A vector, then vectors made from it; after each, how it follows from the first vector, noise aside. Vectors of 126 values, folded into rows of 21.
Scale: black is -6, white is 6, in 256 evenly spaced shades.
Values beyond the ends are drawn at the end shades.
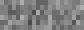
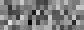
scaled up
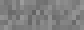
shrunk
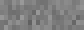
shrunk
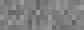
shrunk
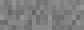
shrunk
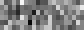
scaled up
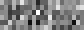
scaled up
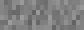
shrunk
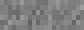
shrunk
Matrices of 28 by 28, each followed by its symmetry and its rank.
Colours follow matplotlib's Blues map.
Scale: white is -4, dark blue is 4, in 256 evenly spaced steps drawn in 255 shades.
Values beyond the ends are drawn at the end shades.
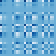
symmetric, rank one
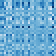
neither, rank two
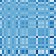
symmetric, rank one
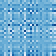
antisymmetric, rank two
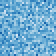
neither, full rank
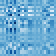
antisymmetric, rank two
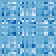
antisymmetric, rank two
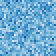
neither, full rank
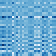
neither, rank two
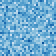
neither, full rank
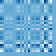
symmetric, rank one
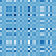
symmetric, rank one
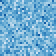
neither, full rank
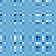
symmetric, rank one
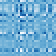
neither, rank two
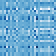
neither, rank two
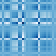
symmetric, rank one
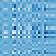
neither, rank two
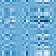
neither, rank two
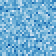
neither, full rank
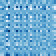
antisymmetric, rank two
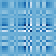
symmetric, rank one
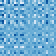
antisymmetric, rank two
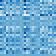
neither, rank two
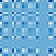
symmetric, rank one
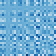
antisymmetric, rank two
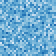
neither, full rank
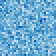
neither, full rank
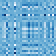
antisymmetric, rank two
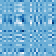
antisymmetric, rank two
